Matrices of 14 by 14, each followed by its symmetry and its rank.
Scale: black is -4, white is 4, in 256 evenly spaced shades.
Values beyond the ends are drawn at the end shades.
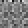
neither, rank three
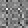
neither, rank three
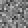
neither, full rank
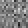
neither, rank three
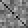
symmetric, full rank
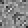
symmetric, full rank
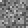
symmetric, full rank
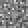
symmetric, full rank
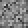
symmetric, full rank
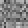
neither, rank three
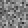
neither, full rank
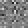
neither, rank three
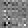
neither, rank three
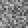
neither, full rank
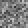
neither, full rank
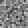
symmetric, full rank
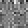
neither, rank three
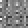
neither, rank three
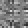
neither, rank three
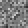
symmetric, full rank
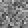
neither, full rank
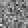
neither, full rank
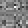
neither, rank three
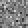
neither, full rank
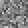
neither, full rank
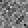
symmetric, full rank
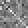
symmetric, full rank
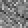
neither, full rank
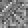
symmetric, full rank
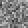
neither, full rank
